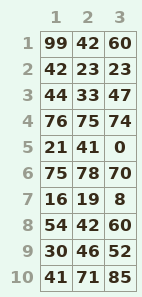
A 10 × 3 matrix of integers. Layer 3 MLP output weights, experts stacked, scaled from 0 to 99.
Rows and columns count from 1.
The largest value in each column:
99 78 85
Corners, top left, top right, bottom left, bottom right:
99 60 41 85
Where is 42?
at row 1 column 2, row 2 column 1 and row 8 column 2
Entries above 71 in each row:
1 0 0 3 0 2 0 0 0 1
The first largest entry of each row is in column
1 1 3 1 2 2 2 3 3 3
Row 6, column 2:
78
